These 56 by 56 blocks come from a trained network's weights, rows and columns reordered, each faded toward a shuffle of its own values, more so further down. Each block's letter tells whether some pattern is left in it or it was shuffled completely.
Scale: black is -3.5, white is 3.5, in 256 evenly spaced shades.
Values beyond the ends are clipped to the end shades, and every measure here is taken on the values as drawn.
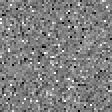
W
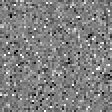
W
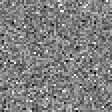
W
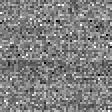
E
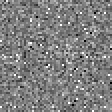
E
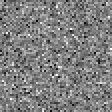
W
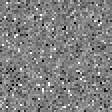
E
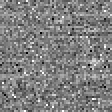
E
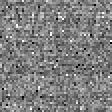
E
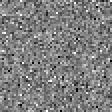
W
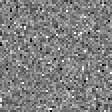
W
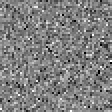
W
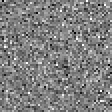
E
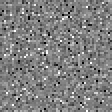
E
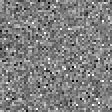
W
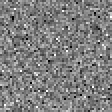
W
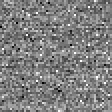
E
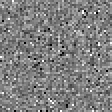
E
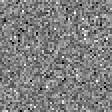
W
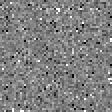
E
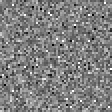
W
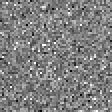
W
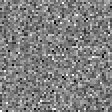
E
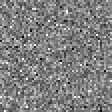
W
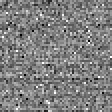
E
